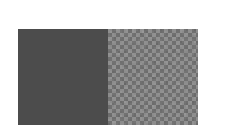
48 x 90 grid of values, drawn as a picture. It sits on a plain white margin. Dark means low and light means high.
The table splits into one row of 2 panels. Panel 1,1: low, flat. Panel 1,2: middling, checkered.
